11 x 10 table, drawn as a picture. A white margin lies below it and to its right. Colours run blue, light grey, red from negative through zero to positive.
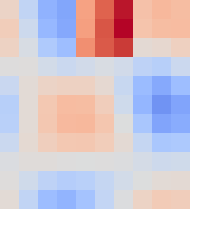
Ninth with the highest average: top middle. Odd patch: higher, in the top middle. Stripes: none. Roughest part: top middle. Average level on the scale: 50%. Ninth with the lowest average: middle right.
